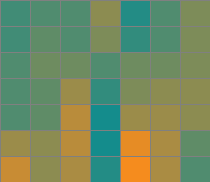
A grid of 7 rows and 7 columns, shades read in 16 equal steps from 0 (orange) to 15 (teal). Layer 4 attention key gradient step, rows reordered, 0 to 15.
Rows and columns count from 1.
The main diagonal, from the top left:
12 10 9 13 6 5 11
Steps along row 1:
down same down up down down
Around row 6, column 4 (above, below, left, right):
15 14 4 1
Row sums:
74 73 66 62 59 48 45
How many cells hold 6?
4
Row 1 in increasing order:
7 8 11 11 11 12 14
